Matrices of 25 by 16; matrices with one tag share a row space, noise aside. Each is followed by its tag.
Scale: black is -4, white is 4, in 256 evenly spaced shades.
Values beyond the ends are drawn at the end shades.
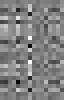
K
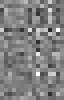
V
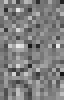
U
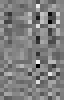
V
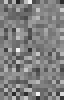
U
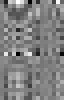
U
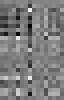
K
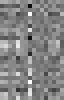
K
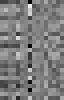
K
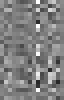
V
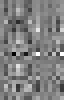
U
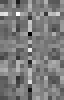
K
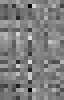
K
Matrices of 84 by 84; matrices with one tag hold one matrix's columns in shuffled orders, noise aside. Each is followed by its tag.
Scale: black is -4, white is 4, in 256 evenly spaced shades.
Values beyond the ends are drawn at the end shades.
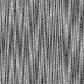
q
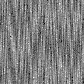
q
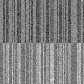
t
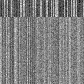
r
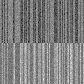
t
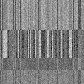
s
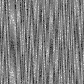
q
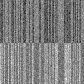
t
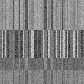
s
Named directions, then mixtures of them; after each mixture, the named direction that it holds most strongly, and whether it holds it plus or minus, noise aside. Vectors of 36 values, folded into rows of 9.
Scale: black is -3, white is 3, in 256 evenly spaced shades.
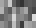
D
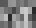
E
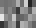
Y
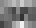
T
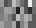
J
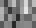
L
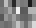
J, minus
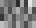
Y, minus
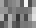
E, minus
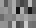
J, plus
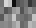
J, minus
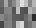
D, minus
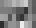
T, plus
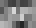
T, minus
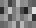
L, minus
